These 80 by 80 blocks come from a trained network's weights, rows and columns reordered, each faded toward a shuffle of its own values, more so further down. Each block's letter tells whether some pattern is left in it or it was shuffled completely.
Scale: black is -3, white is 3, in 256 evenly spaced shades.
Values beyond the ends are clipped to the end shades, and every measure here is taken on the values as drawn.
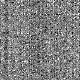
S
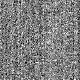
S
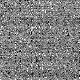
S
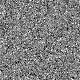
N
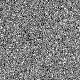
N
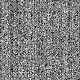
S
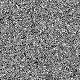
N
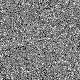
N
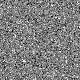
N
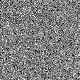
N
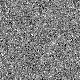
N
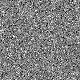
N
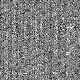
S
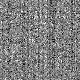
S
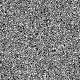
N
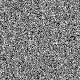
N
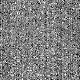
S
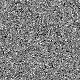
N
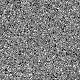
N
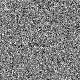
N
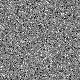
N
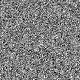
S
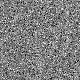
N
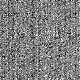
S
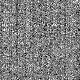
S
